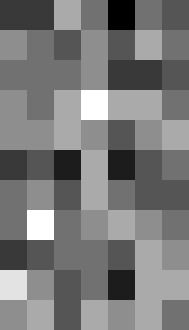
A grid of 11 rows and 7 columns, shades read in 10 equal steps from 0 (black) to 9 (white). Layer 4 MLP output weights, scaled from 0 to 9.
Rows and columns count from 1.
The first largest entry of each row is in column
3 6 4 4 3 4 4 2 6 1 2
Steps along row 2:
down down up down up down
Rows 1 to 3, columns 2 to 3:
2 6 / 4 3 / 4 4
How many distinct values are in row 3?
4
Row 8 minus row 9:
2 6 0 1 3 -1 -1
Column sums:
46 50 43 59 34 52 46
